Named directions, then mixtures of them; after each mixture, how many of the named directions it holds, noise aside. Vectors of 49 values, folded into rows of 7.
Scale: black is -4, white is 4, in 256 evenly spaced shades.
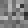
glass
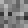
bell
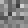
two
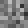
one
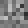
one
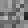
two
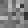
one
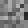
two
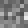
two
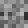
two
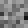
two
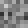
one
